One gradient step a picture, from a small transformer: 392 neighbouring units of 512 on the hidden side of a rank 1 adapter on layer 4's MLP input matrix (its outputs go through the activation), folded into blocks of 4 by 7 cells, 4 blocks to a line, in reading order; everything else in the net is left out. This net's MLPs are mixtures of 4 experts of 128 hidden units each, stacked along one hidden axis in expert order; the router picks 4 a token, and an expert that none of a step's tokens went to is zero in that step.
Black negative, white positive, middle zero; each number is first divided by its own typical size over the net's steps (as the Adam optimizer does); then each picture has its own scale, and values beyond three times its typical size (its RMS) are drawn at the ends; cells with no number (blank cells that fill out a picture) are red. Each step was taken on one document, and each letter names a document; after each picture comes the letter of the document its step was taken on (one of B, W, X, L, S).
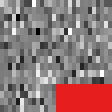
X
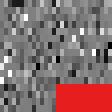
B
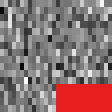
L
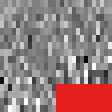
L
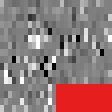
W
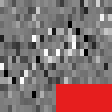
W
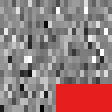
W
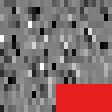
W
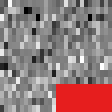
L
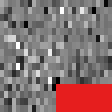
B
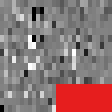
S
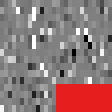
S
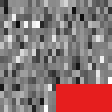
B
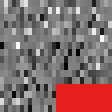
X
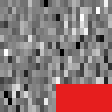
L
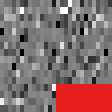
X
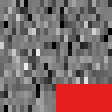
X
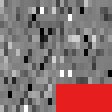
W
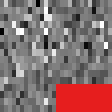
X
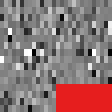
X
